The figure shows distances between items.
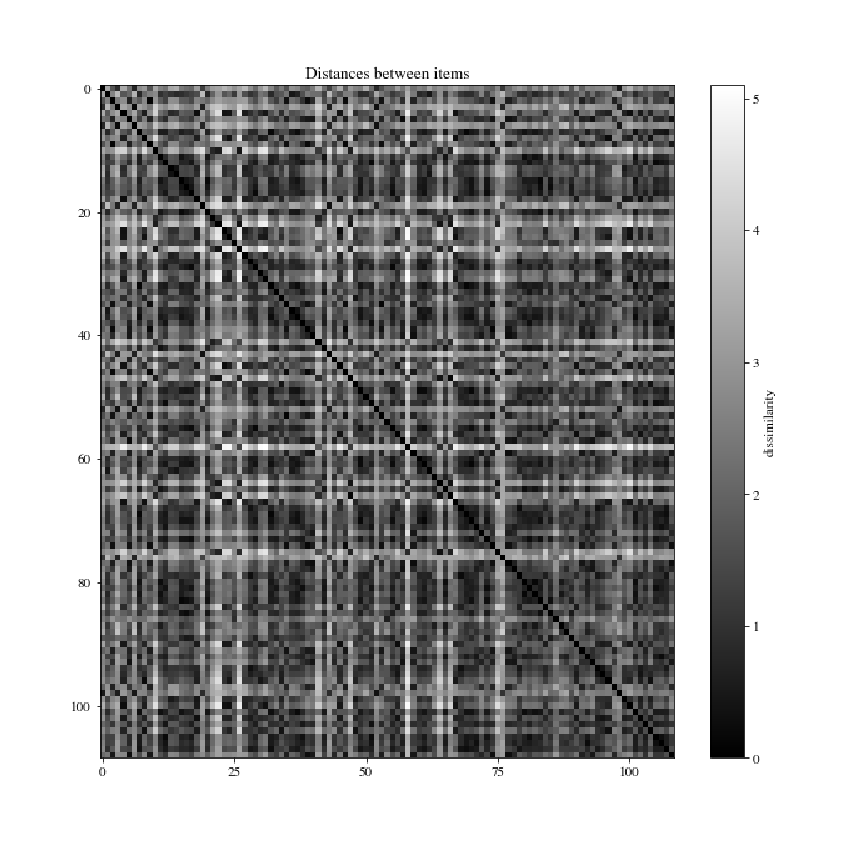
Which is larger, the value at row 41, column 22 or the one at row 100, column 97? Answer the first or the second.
the second
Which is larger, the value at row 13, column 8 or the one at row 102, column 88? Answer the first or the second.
the second
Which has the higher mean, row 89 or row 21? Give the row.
21
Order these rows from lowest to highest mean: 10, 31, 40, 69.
69, 40, 31, 10
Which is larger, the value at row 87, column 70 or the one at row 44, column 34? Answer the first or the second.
the second
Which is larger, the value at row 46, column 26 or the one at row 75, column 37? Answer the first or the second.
the first
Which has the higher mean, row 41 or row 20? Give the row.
41
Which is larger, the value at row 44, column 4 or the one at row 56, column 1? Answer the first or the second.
the first
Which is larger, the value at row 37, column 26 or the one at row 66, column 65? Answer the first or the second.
the first
